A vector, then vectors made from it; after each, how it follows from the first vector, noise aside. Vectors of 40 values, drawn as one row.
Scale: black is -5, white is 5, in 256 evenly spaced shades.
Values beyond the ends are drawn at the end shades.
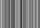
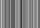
copied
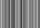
copied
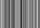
copied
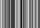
scaled up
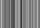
copied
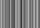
copied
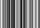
scaled up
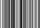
scaled up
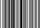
scaled up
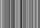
copied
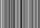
copied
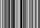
scaled up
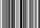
scaled up
